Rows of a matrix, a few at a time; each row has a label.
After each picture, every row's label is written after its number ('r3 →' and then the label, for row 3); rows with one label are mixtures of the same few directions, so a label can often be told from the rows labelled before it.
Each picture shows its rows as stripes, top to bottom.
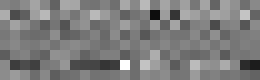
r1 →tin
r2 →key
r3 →key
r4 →tin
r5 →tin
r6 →key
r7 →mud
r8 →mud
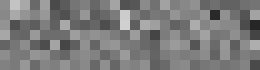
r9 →mud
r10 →key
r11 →mud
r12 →key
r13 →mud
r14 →key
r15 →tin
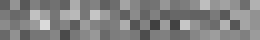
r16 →tin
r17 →mud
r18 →key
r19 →tin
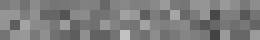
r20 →tin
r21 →key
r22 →tin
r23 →key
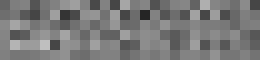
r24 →tin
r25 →tin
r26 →mud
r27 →mud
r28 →mud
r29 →key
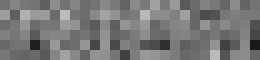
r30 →key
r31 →tin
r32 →tin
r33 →tin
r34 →tin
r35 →key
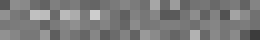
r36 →key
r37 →mud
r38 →key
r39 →mud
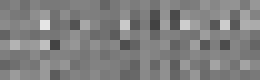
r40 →tin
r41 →key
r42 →key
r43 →tin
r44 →mud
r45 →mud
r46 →key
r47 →mud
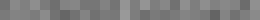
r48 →tin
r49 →key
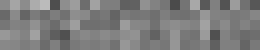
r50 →mud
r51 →tin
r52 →tin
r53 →key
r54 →key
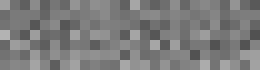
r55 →key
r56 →key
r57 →tin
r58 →key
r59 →key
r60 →mud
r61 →tin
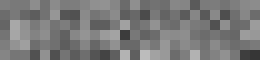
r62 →mud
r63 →tin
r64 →key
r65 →mud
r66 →mud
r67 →mud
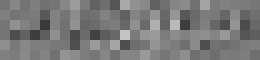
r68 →tin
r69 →key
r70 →key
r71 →mud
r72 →tin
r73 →tin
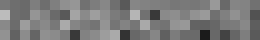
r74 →key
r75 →key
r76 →tin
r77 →tin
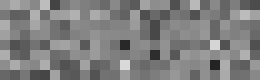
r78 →mud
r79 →mud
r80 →key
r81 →key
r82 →key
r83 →key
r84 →key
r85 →mud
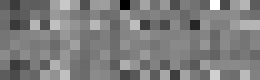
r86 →key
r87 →mud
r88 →mud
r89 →tin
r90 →tin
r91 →tin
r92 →mud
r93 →key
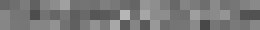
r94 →key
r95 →mud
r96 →tin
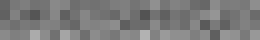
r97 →key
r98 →tin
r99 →tin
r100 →tin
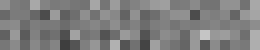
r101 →tin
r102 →mud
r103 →tin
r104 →tin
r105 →tin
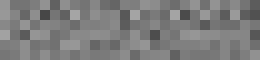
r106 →mud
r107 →key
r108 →tin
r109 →key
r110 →tin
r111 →key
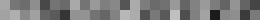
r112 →key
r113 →key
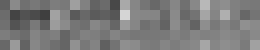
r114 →tin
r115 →mud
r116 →mud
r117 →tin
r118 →tin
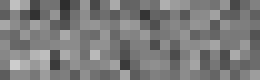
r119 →mud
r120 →tin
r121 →key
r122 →tin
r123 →key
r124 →mud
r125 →mud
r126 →key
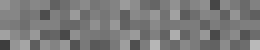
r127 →key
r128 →key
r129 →tin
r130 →key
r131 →key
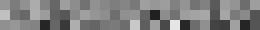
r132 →tin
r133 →key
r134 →key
